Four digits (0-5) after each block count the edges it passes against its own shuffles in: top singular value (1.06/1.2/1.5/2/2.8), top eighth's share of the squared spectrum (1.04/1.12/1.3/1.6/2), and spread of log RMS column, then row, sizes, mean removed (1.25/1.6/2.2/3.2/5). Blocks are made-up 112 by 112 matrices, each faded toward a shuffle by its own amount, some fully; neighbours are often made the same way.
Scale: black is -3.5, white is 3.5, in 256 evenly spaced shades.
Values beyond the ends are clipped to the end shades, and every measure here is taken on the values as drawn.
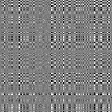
5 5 5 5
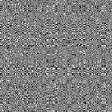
5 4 3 3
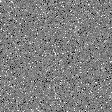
2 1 0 0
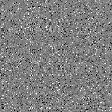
4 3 2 2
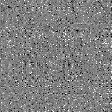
4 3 2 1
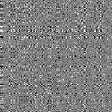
5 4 3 3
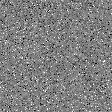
3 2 0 0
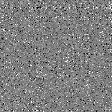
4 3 1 2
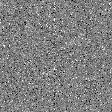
1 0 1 0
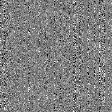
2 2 4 0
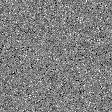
0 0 0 0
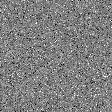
0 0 0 0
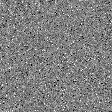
0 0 0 0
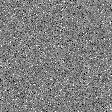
0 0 0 0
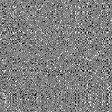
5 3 2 2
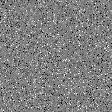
3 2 0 0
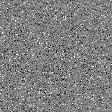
3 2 0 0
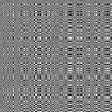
5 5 5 5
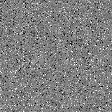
3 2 1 1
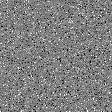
2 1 0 0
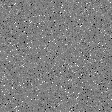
0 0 0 0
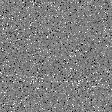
3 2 0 1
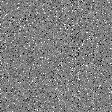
1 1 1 0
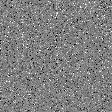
0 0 1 0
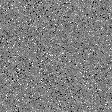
0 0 0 0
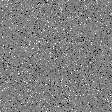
0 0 0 0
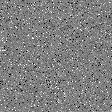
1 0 0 0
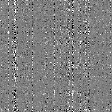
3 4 4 3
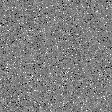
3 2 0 0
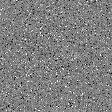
0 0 0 0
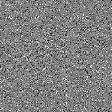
4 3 2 2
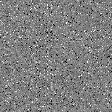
3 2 1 1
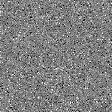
3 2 1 1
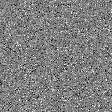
3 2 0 0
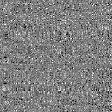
4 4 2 2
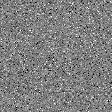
3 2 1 1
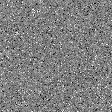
1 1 0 0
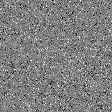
1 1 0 0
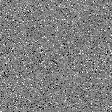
3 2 0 1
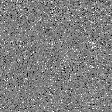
3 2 1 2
